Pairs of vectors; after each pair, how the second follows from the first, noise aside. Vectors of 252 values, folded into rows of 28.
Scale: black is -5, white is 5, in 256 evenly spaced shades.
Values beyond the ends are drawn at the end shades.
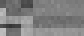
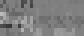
partly zeroed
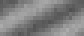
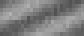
wrapped around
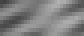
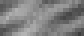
reversed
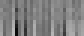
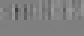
partly zeroed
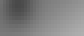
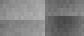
wrapped around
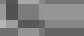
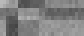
wrapped around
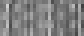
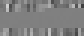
partly zeroed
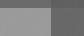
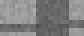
wrapped around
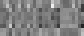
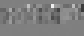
partly zeroed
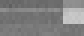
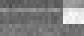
scaled up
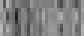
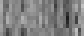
reversed
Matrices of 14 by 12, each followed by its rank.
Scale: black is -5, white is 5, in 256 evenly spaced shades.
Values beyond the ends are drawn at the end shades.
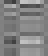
one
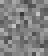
full rank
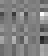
one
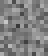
full rank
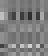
one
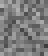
full rank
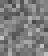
full rank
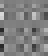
one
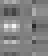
one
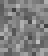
full rank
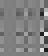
one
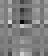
one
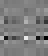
one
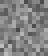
full rank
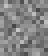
full rank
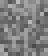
full rank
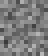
full rank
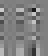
one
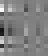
one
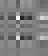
one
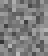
full rank
